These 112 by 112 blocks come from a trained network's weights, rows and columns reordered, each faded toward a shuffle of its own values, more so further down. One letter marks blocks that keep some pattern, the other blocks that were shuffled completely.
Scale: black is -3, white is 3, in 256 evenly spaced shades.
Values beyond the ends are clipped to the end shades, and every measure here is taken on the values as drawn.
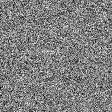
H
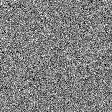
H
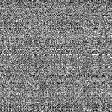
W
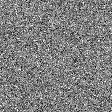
H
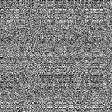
W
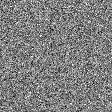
H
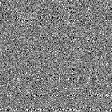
W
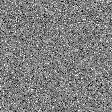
H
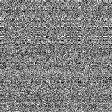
W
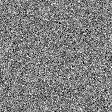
H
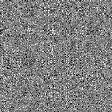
W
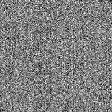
W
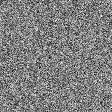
H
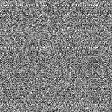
W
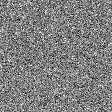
H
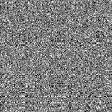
W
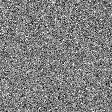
H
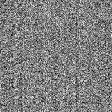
W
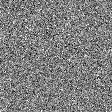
H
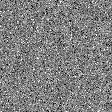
H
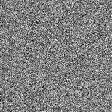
W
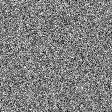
H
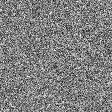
H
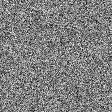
H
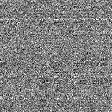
W
